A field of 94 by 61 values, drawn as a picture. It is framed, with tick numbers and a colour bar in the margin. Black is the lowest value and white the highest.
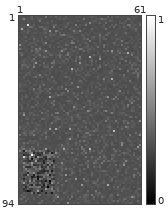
Stripes: none. Odd rows or columns: none. Slope: none. Odd patch: rougher, in the bottom left. Grain: fine.
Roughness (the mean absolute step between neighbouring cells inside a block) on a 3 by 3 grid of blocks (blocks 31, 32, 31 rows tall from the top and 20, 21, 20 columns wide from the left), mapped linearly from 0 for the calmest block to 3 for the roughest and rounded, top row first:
0 0 0 / 0 0 0 / 3 0 0
